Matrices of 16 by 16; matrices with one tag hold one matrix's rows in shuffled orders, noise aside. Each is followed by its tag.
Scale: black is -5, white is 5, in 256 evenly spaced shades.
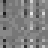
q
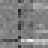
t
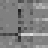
t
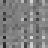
q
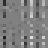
q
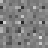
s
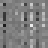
q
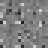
s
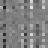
q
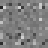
s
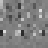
s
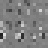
s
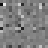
s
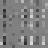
q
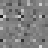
s
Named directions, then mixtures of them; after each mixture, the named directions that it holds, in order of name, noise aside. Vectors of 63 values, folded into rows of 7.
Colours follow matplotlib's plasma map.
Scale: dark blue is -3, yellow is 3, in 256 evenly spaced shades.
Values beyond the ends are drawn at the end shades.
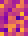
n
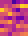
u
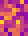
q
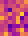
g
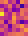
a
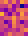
a, u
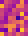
n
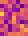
a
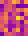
n, u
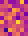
n, q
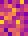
q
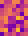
n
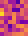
a, u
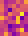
g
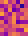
a, g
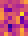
a, g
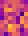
a, g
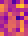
n, u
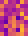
a, n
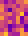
g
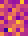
n, q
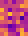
g, u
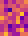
g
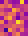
n, q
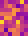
q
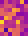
q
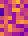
a, u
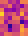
a, g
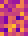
n
